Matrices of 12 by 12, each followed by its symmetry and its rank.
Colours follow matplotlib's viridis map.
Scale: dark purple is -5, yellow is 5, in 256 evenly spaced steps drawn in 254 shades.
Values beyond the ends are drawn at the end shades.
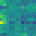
neither, rank two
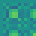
symmetric, rank two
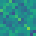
symmetric, full rank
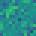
symmetric, full rank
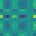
neither, rank one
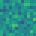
neither, full rank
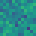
symmetric, full rank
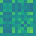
symmetric, rank two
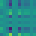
neither, rank one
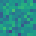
neither, full rank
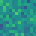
neither, full rank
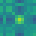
symmetric, rank two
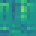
neither, rank two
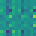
neither, rank two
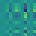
neither, rank one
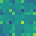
symmetric, rank two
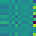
neither, rank one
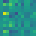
neither, rank two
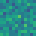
neither, full rank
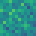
symmetric, full rank
